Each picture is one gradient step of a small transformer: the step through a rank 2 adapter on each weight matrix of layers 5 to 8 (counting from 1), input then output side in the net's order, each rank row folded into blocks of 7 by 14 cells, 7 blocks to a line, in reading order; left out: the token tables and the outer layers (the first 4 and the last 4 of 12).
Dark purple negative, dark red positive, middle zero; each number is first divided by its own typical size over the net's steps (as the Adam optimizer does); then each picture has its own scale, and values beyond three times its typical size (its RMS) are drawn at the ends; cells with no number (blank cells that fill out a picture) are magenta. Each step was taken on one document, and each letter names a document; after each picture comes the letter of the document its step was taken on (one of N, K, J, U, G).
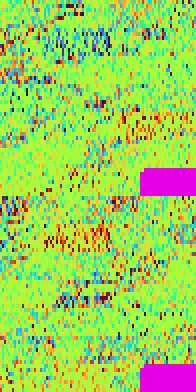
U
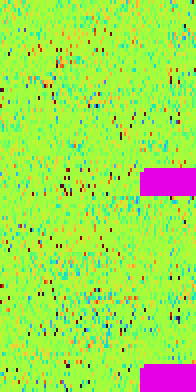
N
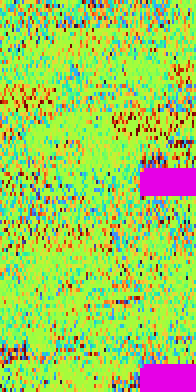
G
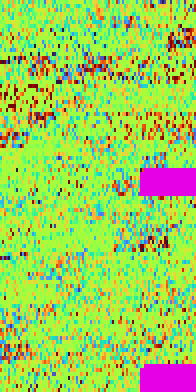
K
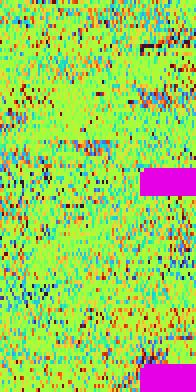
G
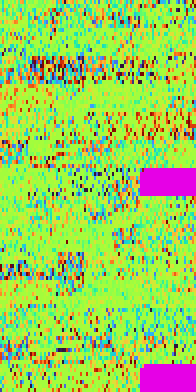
K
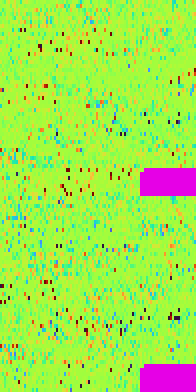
N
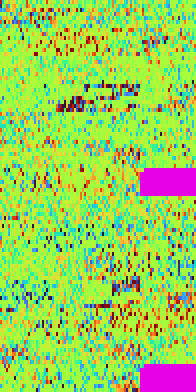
G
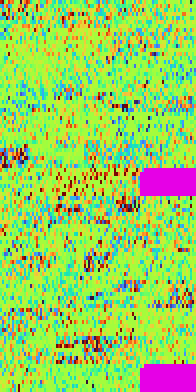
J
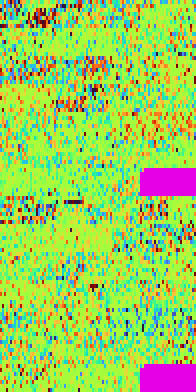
K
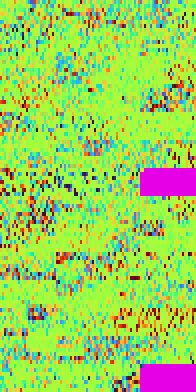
G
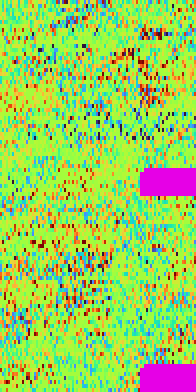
K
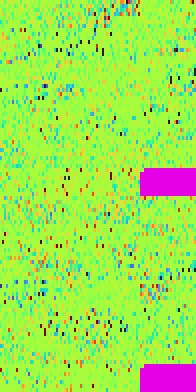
N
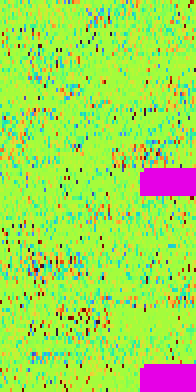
N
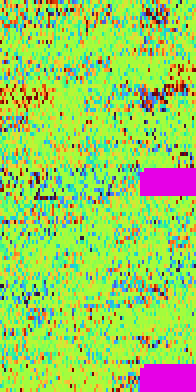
G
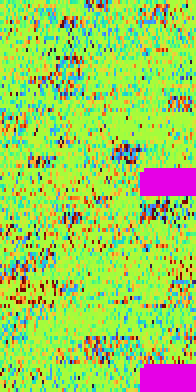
J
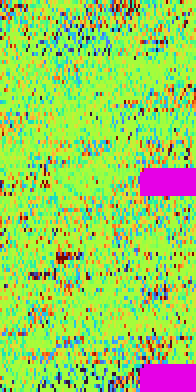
G
